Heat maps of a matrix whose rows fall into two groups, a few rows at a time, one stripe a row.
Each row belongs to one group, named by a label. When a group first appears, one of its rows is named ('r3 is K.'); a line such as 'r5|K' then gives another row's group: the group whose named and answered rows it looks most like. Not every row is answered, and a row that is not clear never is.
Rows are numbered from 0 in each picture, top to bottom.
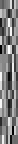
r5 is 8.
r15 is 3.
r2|8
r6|3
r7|3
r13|8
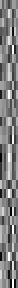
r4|8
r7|8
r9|3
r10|8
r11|3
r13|8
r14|3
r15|3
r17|8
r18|8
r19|8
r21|8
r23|3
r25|3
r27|3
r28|8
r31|3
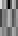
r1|8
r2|8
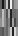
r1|3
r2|3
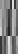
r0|3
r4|8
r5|8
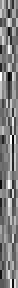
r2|8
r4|3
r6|3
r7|8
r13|3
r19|8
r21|3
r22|8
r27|8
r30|8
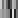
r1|3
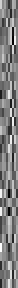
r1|3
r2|3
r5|3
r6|3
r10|8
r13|3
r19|8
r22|8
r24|8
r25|8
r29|8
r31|8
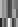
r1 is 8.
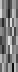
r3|3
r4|8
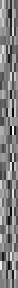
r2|3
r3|3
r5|3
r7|3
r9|8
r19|8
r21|3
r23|3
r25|3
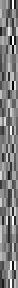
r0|3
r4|3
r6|8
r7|8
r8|3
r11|8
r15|3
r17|3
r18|3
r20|8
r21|3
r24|3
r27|3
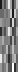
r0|8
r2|3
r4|3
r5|3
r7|3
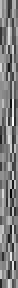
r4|8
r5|3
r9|3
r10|3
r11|3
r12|3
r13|3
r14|8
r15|8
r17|3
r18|8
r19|3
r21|3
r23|3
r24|8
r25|3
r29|3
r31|8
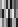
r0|3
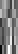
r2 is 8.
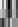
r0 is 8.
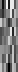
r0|3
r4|8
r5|3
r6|3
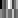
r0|8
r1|3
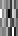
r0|3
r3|3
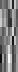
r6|8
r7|8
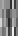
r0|3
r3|3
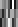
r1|3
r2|8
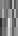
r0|3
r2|8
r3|8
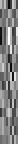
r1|8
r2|3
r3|8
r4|8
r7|3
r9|3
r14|3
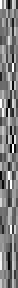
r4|8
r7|3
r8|8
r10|3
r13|8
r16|3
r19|8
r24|8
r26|3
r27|3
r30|3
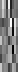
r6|8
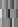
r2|3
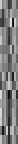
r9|8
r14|3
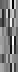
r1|3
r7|3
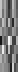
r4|8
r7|3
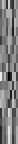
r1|8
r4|8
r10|3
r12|8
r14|8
